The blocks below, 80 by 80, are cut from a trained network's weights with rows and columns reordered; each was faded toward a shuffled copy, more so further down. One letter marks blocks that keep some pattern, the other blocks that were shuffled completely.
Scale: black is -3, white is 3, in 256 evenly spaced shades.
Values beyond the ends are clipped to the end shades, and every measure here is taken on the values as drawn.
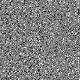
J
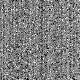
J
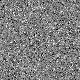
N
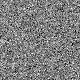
N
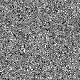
J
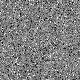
N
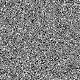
J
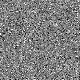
J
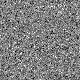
N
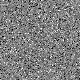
N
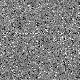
J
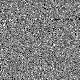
J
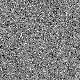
N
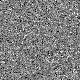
N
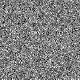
J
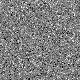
N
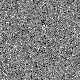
N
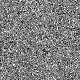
N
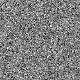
J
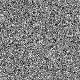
J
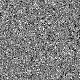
J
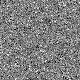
N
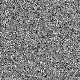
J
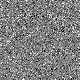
J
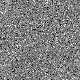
J
